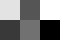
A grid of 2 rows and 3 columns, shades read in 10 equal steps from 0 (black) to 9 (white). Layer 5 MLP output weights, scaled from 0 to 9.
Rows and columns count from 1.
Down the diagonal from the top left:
8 4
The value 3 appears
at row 1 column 2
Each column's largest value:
8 4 9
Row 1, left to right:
8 3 9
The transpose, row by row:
8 2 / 3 4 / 9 0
